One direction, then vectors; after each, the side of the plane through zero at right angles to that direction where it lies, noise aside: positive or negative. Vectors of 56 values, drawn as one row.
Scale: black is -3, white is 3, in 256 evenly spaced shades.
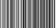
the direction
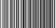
positive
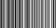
negative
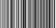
positive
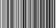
positive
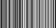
negative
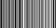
negative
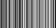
negative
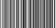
positive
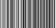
positive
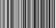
positive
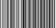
positive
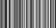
negative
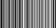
negative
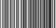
positive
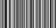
negative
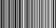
negative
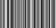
positive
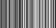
negative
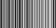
negative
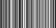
negative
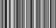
negative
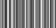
negative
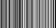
negative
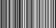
negative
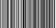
positive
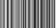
positive
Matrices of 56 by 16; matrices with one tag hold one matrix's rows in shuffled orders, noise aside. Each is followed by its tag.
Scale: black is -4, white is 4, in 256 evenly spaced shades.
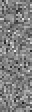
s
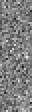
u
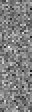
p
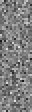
u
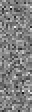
s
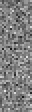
s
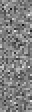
s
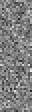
s
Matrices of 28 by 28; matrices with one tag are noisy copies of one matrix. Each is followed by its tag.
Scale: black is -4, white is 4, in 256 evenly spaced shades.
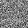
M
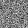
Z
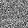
M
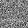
M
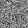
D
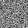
Z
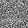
M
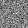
Z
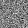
Z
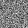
Z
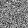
D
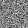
Z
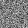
Z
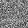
M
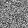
D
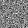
Z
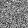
D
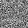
M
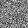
D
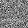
M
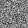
D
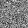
D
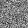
D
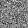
D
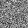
D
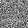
M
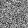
D
